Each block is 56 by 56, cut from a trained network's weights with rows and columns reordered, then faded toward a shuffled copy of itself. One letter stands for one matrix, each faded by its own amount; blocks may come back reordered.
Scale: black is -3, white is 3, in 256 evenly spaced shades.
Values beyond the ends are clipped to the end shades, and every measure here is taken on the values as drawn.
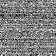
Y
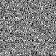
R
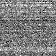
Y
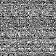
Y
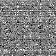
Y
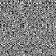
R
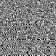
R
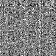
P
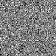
R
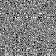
R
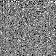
P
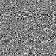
R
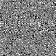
R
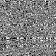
R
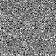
R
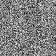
P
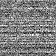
Y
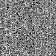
P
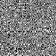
R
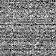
Y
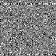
R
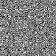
R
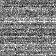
Y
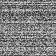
Y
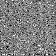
P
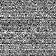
Y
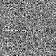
R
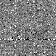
P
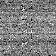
Y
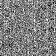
P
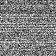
Y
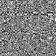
R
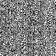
P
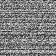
Y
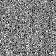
P
